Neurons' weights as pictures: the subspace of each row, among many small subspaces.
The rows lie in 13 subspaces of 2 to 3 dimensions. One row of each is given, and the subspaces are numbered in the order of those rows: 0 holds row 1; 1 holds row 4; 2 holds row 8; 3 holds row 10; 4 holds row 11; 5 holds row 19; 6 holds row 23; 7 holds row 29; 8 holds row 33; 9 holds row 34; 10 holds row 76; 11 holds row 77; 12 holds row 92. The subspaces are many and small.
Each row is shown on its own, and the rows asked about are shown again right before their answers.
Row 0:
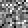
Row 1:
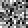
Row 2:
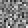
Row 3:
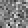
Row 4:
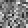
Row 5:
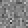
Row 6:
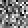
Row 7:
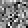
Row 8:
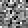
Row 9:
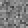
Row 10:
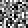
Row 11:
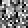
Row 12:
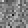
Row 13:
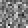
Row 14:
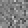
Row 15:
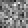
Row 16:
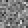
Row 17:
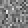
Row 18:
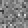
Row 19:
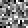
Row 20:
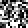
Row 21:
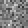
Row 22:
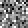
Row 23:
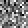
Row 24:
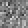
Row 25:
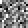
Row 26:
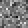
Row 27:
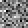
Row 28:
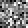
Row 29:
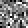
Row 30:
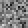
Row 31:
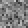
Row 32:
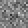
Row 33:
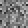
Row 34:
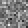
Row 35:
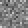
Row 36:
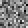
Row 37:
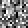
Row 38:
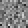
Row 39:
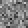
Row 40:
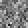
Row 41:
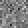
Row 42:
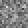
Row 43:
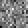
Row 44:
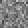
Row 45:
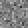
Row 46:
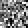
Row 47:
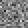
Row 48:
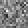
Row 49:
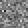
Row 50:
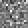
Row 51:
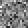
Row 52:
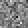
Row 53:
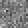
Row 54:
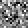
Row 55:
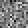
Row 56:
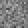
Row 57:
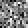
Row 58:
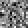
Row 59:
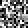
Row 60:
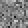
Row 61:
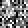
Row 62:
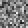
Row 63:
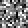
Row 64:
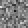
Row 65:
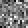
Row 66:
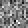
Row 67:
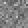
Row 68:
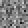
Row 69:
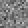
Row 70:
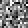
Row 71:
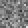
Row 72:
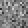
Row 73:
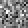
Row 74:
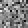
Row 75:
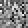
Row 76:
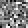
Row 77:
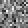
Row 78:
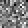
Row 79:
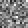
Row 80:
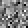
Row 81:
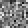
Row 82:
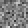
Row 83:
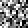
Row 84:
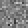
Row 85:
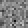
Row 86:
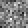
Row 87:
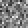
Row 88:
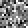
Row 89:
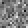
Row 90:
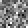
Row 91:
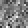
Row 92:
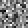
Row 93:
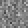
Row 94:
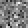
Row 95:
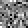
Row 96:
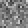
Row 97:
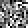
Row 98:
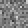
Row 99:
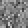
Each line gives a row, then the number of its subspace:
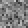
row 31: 5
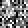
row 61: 1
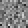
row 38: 3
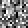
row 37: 4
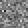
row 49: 12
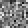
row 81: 1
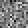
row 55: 4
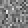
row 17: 11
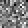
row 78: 6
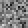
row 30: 8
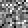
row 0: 8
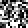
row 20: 10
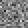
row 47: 12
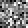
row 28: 0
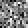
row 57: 0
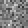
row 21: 2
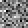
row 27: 12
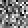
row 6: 6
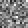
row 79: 6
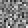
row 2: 3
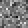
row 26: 6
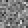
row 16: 9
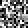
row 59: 9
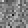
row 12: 1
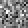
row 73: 11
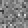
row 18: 12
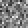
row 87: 6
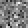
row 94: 10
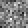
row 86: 0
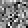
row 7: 4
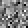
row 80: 4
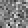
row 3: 10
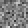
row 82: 1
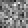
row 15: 0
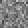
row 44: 6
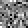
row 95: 7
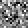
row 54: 0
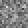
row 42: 12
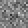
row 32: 0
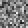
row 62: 9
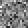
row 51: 7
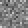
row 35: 2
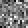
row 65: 5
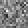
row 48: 11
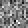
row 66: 1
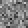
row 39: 7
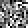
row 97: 4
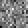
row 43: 0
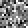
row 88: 5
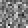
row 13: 3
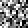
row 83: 6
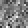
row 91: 1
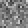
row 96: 2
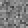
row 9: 9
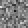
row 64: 5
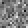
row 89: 4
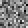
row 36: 9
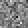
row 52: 2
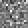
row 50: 8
